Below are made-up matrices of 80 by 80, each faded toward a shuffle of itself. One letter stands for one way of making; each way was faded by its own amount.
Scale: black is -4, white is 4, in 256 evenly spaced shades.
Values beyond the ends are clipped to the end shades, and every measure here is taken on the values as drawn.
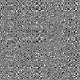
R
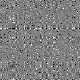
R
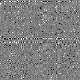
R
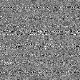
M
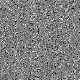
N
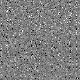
N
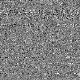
M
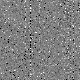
N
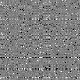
R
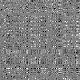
R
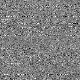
M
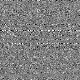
M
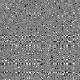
R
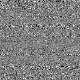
M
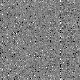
N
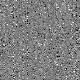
N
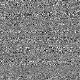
M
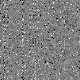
N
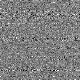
M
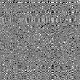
R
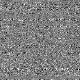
M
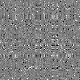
R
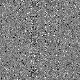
N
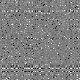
R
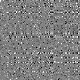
R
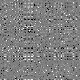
R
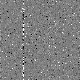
N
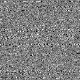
M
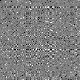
R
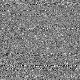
M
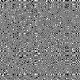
R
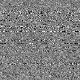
M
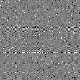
R
